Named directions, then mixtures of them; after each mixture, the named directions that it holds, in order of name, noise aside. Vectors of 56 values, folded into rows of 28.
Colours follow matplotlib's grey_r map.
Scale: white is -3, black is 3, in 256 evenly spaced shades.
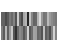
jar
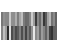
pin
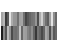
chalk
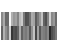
chalk, pin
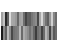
chalk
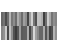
jar, pin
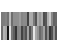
jar, pin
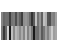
pin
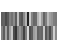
jar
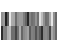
chalk, jar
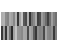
chalk, jar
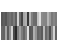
jar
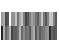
chalk, pin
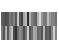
jar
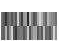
jar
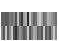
jar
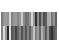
pin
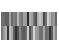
jar, pin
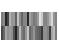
chalk, jar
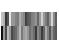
chalk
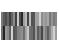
jar, pin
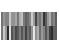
pin
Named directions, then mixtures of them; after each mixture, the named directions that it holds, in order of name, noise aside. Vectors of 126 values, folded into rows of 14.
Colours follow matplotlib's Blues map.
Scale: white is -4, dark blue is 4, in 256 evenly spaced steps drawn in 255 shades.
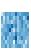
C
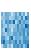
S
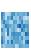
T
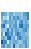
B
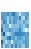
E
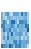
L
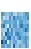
B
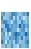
C, E, T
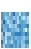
E, L, T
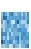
L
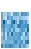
L, T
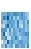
B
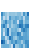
B, S, T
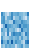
T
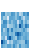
B, E, T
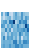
L, S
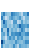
B, E, T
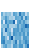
S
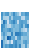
B, E, L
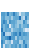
E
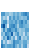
B, L, S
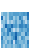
C, T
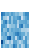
B, E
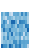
L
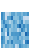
T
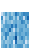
C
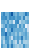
L, S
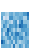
B, C, T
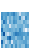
E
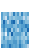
L, T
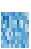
B, C, L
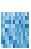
B, S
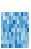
C, L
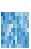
C, E, L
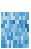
B, L, S
